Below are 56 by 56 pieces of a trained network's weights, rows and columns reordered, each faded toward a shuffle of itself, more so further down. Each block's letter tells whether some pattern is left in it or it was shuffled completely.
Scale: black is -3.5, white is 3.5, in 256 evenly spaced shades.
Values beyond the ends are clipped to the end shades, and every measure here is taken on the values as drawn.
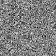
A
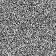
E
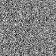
A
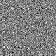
A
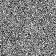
E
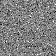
E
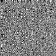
A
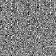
A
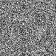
A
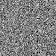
A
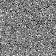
E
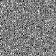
A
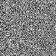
A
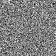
A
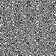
A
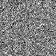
A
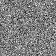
E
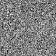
A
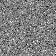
E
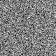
E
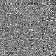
A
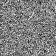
E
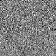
A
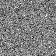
E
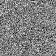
A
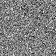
E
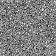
E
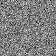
E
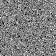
E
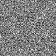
A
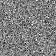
E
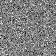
E
